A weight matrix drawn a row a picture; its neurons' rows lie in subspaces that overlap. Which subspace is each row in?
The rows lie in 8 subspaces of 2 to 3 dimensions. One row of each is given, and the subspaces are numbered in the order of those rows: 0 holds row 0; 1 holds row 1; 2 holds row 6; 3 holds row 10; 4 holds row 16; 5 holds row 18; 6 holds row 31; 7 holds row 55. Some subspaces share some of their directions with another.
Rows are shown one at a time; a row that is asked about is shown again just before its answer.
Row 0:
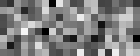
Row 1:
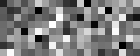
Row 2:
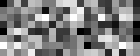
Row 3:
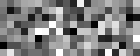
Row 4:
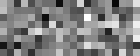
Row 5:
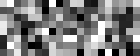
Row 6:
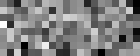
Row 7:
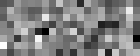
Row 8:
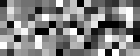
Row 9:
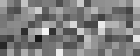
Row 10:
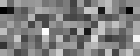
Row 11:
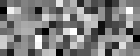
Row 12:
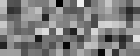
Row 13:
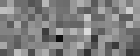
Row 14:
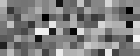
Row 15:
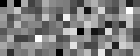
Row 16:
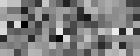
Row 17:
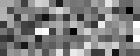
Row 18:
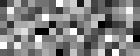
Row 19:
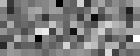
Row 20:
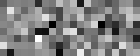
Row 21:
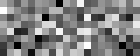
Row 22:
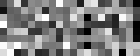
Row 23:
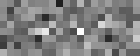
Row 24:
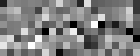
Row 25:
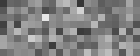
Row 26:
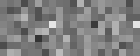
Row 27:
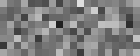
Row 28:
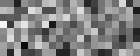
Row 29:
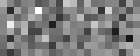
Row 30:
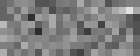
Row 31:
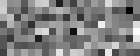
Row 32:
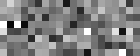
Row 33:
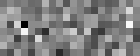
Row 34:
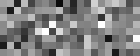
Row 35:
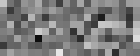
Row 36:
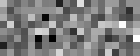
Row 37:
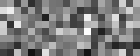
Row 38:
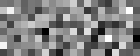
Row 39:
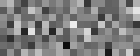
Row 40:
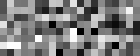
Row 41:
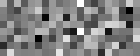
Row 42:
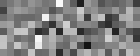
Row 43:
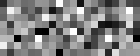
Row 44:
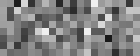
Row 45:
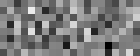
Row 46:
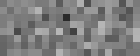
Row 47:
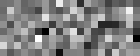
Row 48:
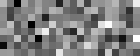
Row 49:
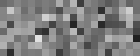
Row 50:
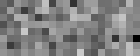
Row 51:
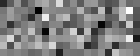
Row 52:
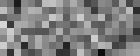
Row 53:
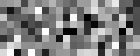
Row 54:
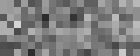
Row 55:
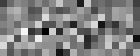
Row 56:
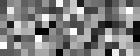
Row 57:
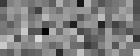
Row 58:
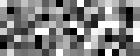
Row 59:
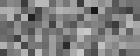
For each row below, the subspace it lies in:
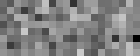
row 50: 0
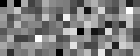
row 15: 5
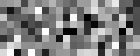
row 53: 4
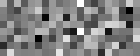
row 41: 5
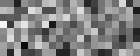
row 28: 2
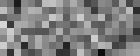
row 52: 2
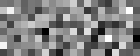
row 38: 3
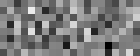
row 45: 7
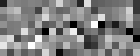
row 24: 7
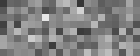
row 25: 4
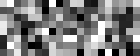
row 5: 0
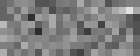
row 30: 6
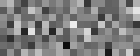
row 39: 7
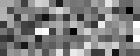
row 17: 6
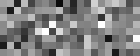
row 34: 5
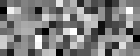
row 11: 4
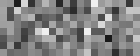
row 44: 5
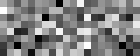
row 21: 3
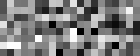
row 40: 0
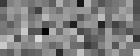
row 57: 7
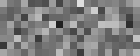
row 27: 6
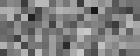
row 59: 6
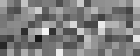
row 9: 7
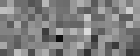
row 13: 3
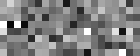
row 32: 4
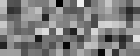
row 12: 2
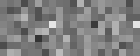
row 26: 1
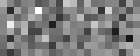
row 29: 1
